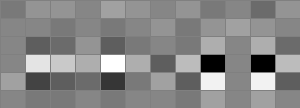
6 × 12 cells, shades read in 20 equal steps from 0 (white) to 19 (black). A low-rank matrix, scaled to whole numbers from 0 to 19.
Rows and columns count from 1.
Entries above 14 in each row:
0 0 0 2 1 0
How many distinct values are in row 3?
6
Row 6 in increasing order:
7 7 9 9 9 9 9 9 10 10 10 10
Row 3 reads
9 12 11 8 12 10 9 10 6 9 6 11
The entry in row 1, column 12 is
8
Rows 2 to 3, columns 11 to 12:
8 9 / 6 11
